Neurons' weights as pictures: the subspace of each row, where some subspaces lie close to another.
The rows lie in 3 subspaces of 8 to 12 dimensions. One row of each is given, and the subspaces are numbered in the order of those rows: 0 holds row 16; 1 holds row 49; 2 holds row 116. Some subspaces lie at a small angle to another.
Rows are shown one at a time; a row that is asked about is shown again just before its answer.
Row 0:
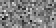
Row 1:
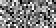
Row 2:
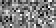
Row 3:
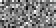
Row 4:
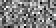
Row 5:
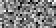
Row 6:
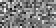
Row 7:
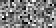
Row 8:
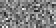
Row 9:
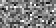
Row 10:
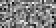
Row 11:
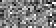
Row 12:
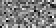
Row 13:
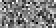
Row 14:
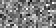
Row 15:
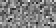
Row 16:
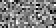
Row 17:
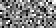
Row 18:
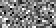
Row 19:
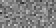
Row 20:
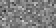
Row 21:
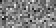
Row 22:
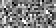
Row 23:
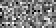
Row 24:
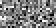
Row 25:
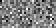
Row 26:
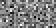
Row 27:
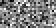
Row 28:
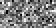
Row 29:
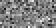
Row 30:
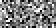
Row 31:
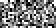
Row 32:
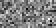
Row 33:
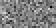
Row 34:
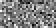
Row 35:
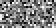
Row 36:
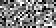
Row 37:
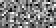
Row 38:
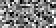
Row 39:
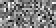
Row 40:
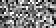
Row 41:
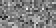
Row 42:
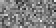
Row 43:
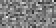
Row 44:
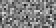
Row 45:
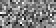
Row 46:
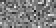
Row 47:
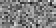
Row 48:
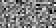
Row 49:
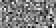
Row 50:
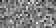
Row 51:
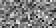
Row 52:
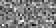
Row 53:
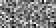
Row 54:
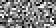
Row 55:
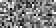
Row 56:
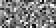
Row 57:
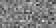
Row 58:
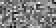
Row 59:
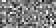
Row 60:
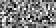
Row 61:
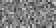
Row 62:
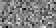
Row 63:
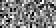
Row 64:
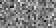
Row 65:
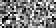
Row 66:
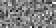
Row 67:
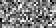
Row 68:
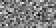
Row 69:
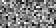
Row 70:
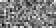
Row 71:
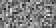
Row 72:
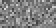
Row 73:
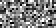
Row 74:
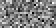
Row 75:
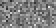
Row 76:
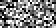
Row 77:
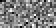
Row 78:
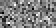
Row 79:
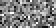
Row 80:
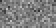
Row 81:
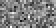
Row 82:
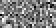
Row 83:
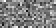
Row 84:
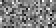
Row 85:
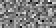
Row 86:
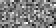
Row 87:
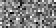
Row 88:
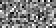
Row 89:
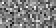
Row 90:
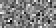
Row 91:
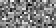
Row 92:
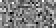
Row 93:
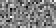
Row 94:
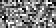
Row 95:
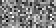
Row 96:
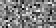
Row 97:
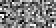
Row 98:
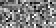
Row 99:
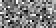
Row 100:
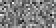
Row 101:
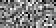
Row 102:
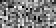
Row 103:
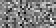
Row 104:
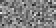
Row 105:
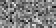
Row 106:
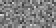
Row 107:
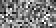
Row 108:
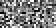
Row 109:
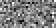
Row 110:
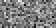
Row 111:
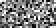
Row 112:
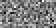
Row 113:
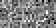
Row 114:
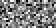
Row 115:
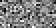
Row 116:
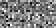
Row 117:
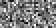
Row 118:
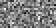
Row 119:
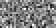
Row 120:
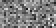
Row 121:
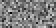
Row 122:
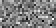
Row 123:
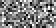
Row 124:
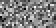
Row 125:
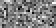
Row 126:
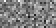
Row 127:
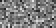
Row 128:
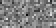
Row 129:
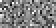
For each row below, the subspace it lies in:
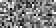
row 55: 0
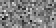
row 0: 0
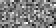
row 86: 0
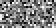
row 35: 1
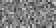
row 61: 1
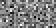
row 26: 2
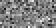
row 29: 2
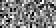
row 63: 1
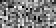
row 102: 2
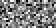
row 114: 0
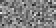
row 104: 1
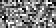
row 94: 2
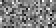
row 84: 2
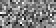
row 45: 1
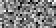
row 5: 0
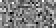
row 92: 0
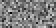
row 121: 1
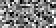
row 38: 0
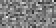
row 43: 1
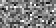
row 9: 2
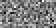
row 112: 0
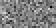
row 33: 1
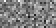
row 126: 2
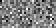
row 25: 0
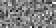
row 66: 2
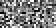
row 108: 0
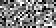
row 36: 0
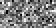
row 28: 2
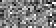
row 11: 2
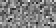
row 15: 1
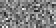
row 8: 0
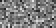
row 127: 2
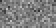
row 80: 0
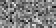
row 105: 2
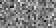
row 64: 2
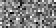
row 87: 0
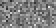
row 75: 2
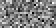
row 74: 2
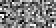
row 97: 1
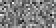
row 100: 1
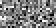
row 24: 2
